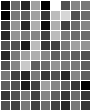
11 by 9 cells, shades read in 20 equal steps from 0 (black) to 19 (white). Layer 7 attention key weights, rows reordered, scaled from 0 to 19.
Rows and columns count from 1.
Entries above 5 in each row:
6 7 5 7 6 8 9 5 5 5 4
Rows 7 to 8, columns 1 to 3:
6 10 15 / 9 5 3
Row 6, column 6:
7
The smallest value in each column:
0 5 2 5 0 5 3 4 0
